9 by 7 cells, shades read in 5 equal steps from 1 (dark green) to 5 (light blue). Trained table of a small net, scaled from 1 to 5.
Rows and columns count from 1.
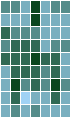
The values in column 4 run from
1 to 4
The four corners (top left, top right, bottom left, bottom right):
3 3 4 4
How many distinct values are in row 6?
3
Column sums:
30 22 29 19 32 25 33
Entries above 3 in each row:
2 6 3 1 1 2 1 5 5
